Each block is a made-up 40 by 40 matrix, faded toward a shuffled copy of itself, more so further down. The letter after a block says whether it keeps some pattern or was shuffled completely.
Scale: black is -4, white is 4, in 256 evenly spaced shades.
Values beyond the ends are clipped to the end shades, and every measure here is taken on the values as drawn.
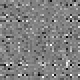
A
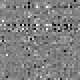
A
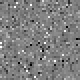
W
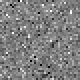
W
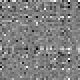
A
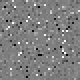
W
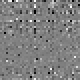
A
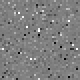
W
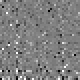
A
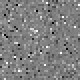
W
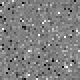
W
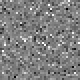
W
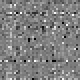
A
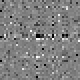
A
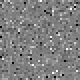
W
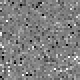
W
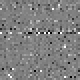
A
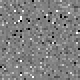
W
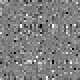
A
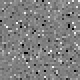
W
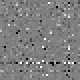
A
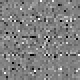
A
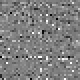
A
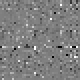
A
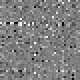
A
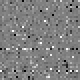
A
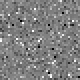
W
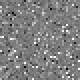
W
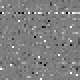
A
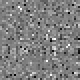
A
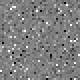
W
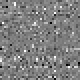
A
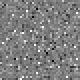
W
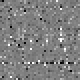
A
